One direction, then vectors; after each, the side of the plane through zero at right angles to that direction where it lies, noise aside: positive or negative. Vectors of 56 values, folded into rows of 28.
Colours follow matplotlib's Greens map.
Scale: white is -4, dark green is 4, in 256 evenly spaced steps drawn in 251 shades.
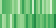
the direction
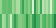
positive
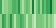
negative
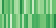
positive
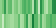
positive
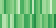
positive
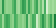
positive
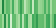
positive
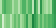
positive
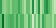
negative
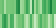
negative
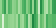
positive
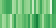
positive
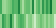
negative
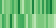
negative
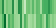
negative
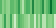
negative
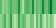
negative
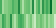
negative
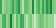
negative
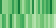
negative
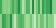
negative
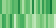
negative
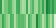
negative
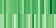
negative
